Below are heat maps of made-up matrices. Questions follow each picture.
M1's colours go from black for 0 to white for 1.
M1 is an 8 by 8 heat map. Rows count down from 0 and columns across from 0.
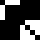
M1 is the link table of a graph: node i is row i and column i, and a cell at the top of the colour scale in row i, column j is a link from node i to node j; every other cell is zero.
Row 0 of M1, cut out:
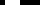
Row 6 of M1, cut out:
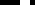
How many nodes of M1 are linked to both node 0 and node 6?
0
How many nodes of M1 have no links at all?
0
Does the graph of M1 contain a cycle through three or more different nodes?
yes
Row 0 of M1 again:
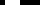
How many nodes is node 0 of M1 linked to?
3
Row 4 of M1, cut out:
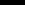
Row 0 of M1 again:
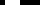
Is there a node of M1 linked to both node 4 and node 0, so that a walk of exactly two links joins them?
no
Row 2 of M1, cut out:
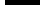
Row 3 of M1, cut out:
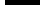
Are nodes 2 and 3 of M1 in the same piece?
yes
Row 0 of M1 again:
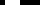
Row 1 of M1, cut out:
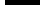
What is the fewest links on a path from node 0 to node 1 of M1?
1
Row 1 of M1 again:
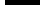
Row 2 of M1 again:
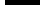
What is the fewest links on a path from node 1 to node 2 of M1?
2
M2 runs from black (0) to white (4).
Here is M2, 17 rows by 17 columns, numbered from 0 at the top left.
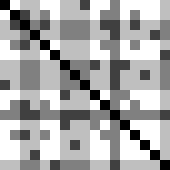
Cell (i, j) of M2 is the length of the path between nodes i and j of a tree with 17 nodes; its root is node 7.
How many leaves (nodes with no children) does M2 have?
10
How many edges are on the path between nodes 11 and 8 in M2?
1
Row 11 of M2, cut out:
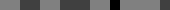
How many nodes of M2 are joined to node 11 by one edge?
6
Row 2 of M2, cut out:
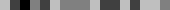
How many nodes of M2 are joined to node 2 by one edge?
5
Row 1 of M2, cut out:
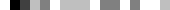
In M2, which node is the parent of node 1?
2
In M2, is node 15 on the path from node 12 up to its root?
no
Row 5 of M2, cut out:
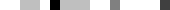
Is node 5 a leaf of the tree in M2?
yes
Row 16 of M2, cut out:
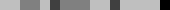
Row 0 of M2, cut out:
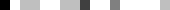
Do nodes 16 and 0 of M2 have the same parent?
no
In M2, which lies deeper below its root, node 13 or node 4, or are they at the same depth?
the same depth
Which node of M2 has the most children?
11
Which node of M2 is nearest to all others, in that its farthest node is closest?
11
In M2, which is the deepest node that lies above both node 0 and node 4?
11
